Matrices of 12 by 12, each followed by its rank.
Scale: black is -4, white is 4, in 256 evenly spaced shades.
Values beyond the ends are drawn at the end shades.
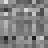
two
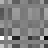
one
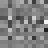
two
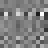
two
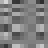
one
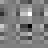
one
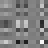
one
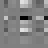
one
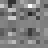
two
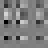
one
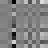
one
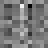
two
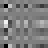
one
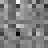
two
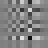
one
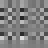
one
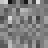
two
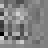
two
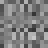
two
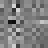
two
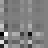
one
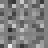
two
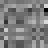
two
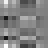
one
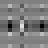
one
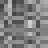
two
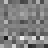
two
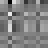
one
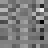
two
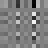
one
